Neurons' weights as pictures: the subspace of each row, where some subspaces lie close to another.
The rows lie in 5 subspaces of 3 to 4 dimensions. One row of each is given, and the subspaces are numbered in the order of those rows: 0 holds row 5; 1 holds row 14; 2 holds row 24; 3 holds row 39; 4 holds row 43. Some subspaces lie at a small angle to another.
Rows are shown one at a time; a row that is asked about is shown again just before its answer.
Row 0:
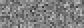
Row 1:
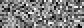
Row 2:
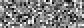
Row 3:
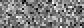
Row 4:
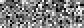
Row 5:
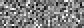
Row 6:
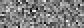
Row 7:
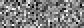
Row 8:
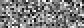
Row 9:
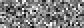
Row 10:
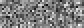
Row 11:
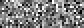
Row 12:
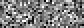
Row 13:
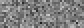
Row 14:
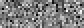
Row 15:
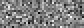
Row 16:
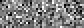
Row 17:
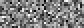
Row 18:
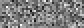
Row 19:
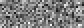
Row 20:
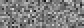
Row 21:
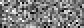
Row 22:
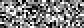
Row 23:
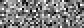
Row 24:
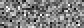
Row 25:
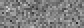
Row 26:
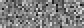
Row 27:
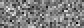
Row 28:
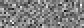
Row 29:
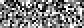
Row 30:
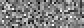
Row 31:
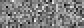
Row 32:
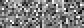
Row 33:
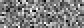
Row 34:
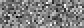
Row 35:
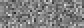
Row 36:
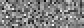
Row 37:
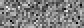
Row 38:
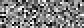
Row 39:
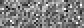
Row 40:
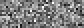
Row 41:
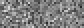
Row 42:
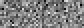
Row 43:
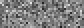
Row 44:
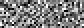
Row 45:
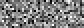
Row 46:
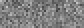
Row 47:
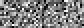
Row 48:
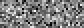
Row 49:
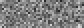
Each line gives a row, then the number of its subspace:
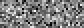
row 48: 2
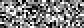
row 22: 2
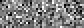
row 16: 4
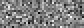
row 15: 4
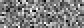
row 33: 3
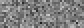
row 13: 4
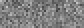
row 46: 4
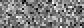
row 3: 0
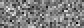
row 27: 2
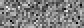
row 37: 3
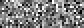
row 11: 1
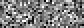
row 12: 4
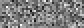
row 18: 1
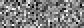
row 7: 0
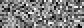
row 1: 0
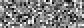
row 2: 4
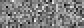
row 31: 1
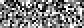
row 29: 0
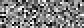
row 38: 2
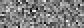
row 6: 3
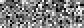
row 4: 0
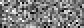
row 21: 4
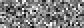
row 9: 2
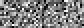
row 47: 3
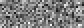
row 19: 0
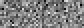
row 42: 3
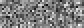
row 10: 0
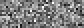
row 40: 3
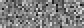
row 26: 1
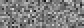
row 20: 1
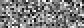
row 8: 1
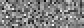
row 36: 4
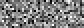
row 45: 4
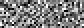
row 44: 2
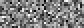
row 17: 0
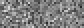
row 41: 4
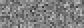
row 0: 0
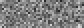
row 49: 0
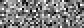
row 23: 3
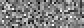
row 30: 4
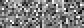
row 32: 1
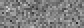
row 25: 3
